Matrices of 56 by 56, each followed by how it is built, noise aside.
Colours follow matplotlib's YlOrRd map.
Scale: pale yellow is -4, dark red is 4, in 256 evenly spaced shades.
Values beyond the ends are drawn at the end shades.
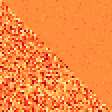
lower triangular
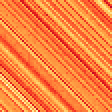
Toeplitz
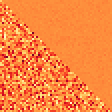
lower triangular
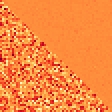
lower triangular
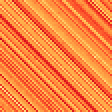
Toeplitz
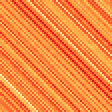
Toeplitz
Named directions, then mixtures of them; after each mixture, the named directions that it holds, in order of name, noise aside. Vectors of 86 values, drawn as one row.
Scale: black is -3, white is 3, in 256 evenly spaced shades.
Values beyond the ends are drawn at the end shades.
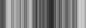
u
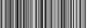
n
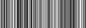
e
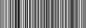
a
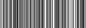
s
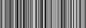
n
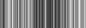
s, u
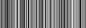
a, n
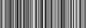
n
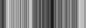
u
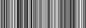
e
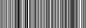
a, e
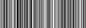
e, s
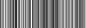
a, e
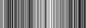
s, u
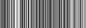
a, u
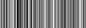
e, s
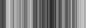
u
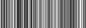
e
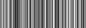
a, s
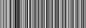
a, s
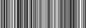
e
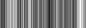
e, u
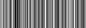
a, s
